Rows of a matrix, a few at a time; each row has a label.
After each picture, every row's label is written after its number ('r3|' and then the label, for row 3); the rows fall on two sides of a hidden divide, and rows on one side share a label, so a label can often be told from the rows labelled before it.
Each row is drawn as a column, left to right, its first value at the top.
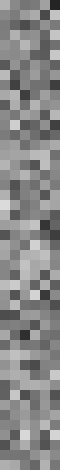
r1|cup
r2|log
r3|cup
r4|cup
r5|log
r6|cup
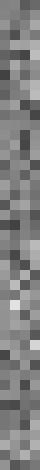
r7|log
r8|log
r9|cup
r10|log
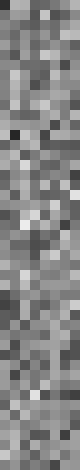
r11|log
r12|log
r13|cup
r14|log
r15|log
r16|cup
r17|log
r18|cup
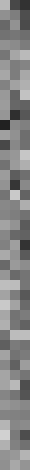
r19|cup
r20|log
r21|log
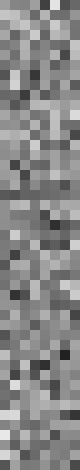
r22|cup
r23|log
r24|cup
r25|log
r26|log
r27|log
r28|log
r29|cup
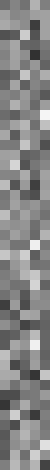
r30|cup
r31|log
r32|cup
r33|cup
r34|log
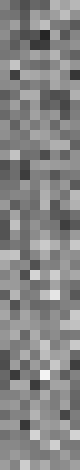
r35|log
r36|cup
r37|log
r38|cup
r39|cup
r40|cup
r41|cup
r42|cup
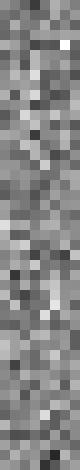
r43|cup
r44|log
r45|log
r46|log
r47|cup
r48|cup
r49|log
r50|cup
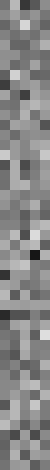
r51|log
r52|log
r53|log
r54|log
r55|cup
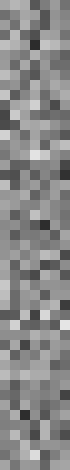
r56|cup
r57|cup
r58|log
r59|log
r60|cup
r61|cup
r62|log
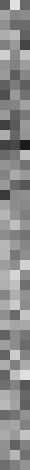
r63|cup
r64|cup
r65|cup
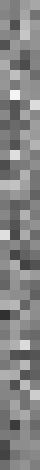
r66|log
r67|log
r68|cup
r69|log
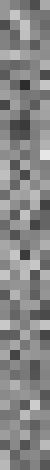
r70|cup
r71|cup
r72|cup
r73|log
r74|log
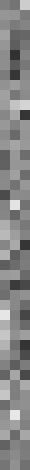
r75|cup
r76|log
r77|log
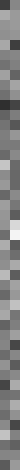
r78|cup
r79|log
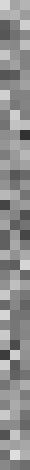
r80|cup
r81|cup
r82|log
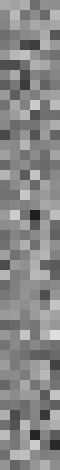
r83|cup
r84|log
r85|cup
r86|log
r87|cup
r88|log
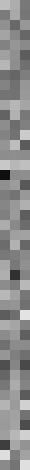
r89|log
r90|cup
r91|log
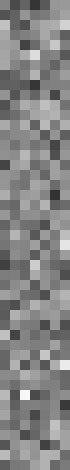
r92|log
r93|cup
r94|log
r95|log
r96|log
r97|cup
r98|cup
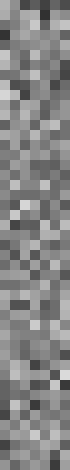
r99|cup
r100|cup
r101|cup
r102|log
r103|log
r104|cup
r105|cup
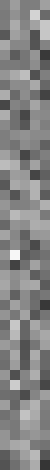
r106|cup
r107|cup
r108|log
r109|log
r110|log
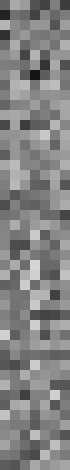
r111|cup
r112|log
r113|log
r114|cup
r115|log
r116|log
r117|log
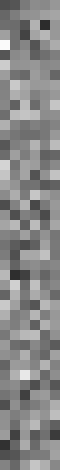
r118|cup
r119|log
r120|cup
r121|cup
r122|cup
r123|log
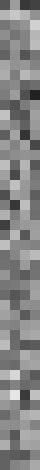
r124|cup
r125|log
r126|cup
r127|cup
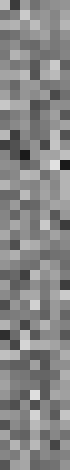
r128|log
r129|log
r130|log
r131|cup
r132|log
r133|cup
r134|log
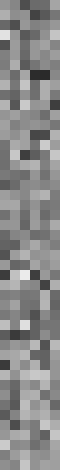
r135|log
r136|cup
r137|cup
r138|log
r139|log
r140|cup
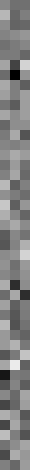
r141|cup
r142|cup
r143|log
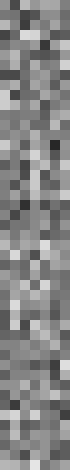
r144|log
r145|cup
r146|log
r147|log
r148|cup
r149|log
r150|cup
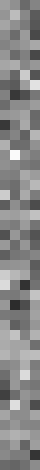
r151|cup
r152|cup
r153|cup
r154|cup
